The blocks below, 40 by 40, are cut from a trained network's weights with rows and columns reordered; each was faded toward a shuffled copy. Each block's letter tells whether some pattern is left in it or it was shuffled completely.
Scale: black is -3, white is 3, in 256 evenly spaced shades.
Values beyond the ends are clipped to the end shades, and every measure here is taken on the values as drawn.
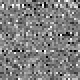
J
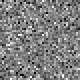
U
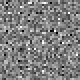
J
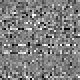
J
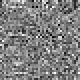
J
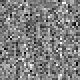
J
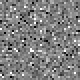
U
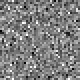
U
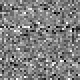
J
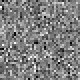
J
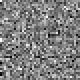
J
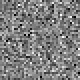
U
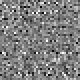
J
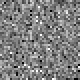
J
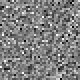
U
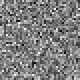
U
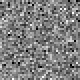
U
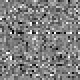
J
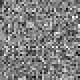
J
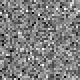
U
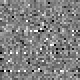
J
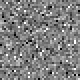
U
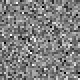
U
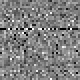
J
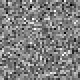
U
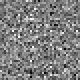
J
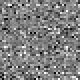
J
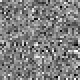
J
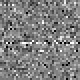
J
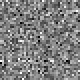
J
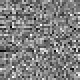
J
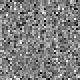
J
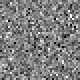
U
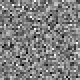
U
